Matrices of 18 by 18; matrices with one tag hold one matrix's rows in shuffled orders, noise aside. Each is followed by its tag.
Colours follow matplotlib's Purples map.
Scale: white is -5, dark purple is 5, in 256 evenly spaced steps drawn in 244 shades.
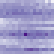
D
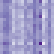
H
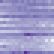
D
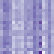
H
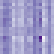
H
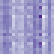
H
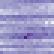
D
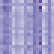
H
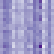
H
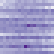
D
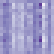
H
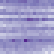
D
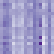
H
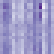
H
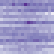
D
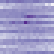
D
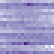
D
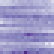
D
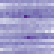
D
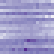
D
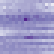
D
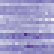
D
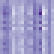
H
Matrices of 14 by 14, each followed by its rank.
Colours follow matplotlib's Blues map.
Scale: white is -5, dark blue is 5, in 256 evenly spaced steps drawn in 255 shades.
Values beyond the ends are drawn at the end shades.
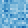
three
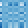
one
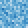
full rank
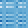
one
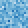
full rank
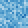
full rank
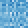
three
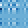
one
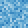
full rank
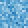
full rank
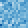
three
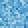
full rank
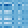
one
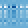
one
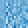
three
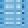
one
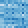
three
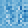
three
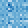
three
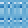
one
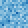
full rank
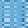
one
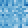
three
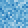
full rank
